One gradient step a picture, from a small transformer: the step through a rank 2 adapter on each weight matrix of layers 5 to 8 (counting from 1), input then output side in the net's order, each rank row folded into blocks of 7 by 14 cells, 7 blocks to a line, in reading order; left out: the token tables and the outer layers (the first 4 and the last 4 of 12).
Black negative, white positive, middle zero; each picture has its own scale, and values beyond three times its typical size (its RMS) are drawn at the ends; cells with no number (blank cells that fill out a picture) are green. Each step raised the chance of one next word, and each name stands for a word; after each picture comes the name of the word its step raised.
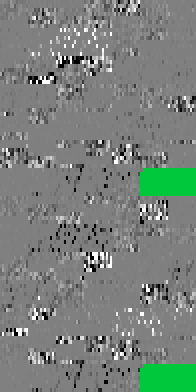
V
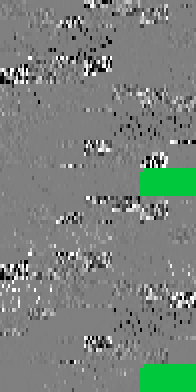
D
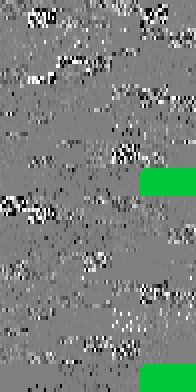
V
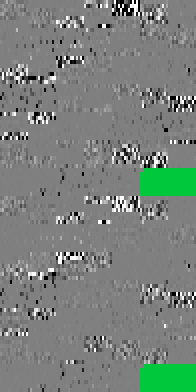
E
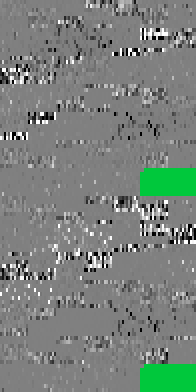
D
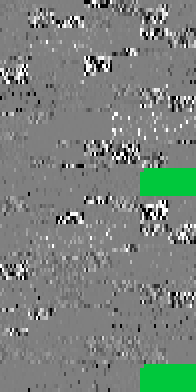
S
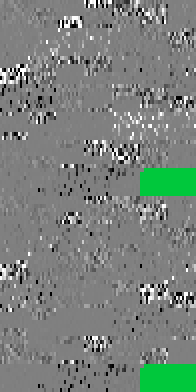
S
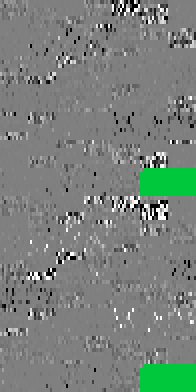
E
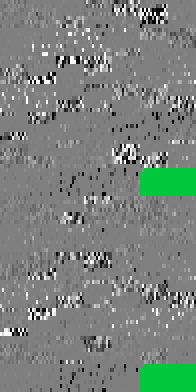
V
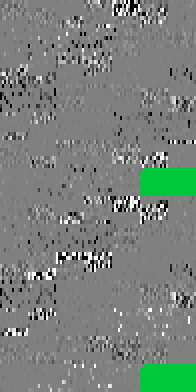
E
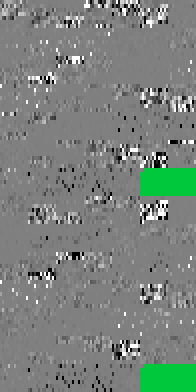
V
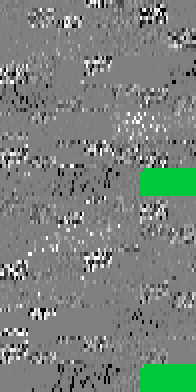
S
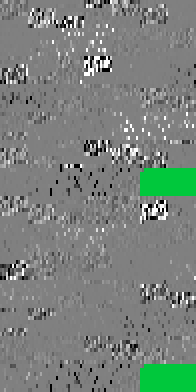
S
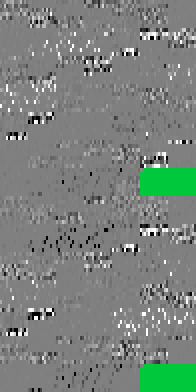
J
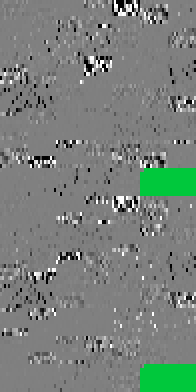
E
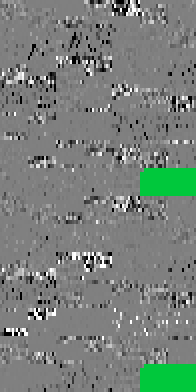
E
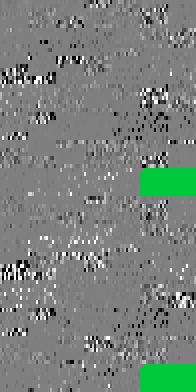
D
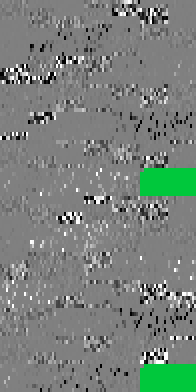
D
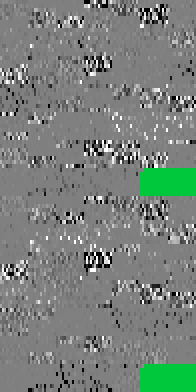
S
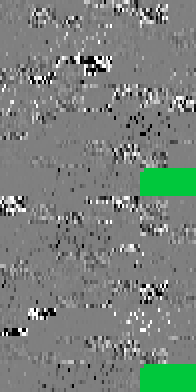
V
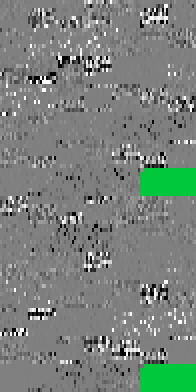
V
